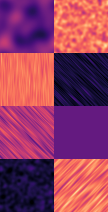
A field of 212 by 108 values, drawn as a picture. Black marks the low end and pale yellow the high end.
It is made of 4 by 2 panels. Panel 1,1: low, smooth. Panel 1,2: high, blotchy. Panel 2,1: high, streaked downward, faint in contrast. Panel 2,2: very low, slanting down to the right, faint in contrast. Panel 3,1: middling, slanting down to the right. Panel 3,2: low, flat. Panel 4,1: very low, blotchy, faint in contrast. Panel 4,2: high, slanting up to the right.
